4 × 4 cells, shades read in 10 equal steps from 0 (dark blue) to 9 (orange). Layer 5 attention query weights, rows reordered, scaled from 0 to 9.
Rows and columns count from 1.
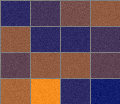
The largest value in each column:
6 9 5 5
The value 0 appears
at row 4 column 4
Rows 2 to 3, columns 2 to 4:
1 1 2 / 5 5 3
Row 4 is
6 9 1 0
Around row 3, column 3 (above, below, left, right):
1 1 5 3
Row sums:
12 9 16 16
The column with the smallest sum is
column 4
